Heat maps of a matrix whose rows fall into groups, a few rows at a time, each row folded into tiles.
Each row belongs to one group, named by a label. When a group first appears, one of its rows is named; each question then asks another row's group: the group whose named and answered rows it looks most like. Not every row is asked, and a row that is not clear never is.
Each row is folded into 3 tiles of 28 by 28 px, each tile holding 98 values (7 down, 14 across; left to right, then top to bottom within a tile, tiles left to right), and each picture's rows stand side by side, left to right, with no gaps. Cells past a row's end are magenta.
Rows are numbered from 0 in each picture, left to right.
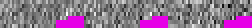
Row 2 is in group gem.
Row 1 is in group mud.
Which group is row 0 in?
mud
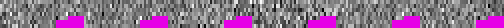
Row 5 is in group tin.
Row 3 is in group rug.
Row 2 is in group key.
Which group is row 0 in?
mud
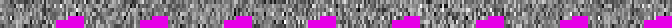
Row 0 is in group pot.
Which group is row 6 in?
mud
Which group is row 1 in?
gem
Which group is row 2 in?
key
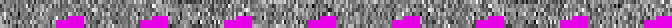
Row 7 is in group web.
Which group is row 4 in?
mud
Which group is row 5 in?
rug
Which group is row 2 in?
pot
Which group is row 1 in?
rug
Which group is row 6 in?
pot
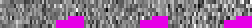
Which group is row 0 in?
pot
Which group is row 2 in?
web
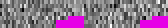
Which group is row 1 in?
web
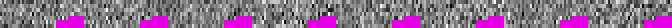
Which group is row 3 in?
gem
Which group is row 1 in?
tin
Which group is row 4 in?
web
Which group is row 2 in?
key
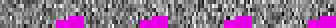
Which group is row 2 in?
web
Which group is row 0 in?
pot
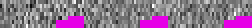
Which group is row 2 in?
mud
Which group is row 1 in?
rug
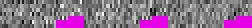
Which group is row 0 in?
pot
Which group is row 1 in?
key
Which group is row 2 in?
key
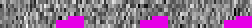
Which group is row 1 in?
gem
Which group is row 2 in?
key
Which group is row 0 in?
web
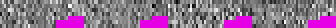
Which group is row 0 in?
rug
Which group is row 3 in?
pot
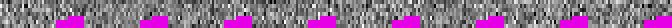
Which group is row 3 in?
pot
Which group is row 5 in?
pot
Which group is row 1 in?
key
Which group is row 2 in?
pot
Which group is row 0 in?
tin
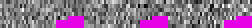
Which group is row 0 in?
tin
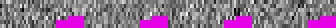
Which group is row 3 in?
gem
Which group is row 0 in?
rug
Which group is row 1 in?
mud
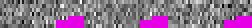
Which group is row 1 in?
mud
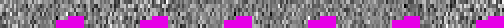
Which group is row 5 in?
web
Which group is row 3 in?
key
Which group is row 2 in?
key
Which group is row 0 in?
mud
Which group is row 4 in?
tin
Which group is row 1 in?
web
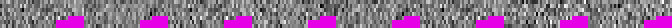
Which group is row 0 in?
rug
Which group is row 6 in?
pot
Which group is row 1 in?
key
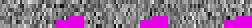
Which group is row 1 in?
key
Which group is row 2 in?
web
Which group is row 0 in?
gem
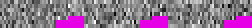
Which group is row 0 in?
rug
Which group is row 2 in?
gem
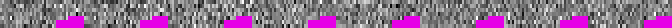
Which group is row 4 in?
gem
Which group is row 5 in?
key
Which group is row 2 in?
web
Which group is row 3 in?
key
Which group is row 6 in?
key
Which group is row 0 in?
pot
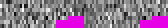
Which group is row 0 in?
tin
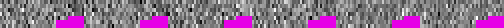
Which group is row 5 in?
key
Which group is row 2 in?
rug
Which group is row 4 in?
mud
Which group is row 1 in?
tin
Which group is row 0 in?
tin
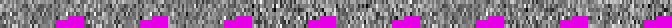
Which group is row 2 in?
key
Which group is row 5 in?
mud
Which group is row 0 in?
mud
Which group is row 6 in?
rug
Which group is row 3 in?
rug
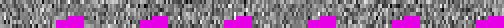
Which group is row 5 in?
rug
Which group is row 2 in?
pot
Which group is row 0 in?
key
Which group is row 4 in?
gem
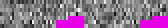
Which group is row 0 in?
pot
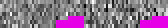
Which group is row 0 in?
mud
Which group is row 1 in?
rug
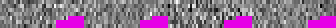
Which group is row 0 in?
pot
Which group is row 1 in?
mud
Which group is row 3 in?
tin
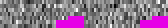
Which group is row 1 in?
web
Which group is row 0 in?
pot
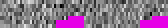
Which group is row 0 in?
gem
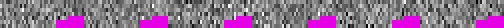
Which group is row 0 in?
tin
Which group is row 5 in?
tin
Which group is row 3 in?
mud
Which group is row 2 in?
pot
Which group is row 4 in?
key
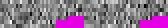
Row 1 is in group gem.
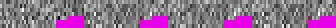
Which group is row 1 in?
mud
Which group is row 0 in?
tin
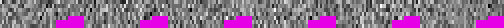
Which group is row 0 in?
gem
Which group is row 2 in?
rug
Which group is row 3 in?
tin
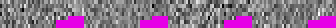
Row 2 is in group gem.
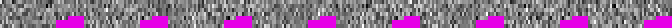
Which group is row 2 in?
web
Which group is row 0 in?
gem
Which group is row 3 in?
mud
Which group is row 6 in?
tin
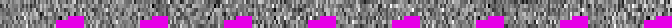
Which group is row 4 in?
pot
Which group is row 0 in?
web
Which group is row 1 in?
tin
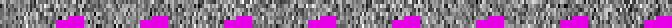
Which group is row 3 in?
pot
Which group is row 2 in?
web
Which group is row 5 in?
tin
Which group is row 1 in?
key
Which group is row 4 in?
web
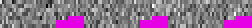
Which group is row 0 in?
gem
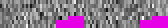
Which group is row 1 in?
rug
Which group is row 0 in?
web
